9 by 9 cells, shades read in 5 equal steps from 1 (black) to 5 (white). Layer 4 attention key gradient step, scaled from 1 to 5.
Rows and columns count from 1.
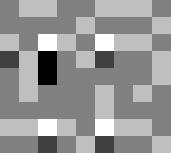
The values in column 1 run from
2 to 4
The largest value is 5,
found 4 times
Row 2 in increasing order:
3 3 3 3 3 3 3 4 4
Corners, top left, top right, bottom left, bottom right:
3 3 3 4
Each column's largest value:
4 4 5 4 4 5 4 4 4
